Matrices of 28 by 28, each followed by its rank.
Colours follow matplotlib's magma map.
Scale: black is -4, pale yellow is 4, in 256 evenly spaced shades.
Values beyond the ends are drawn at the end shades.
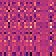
two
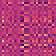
two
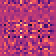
three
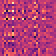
three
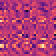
three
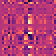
two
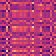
two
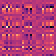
two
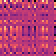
two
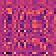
three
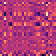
three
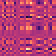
two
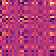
two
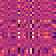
two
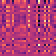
two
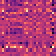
three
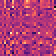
three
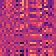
three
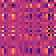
two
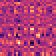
three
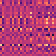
two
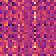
three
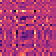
three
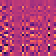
two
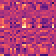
three
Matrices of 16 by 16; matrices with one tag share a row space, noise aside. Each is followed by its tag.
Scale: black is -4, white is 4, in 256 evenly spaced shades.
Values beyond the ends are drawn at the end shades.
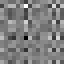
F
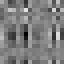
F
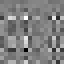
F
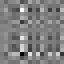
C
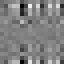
C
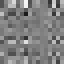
F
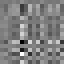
C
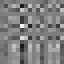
C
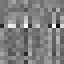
F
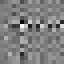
C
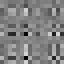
F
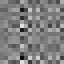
C
